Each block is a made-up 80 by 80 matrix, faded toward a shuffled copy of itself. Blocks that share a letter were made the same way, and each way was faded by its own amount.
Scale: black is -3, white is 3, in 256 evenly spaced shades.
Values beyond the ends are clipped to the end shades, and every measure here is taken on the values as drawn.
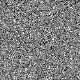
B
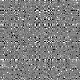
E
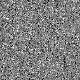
B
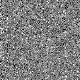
B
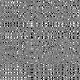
E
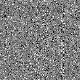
B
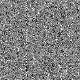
B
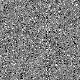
B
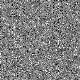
B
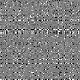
E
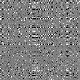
E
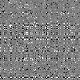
E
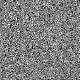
B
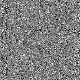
B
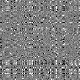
E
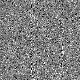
B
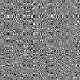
E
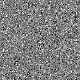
B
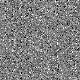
B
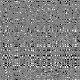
E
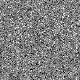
B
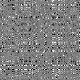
E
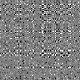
E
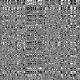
E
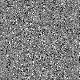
B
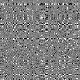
E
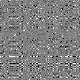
E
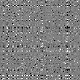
E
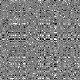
E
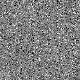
B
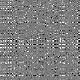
E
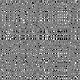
E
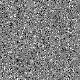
B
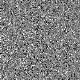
B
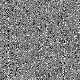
B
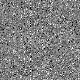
B
